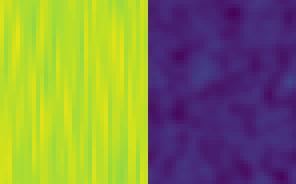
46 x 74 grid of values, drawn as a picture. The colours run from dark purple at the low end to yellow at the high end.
The table splits into one row of 2 panels. Panel 1,1: very high, streaked downward, faint in contrast. Panel 1,2: very low, blotchy, faint in contrast.
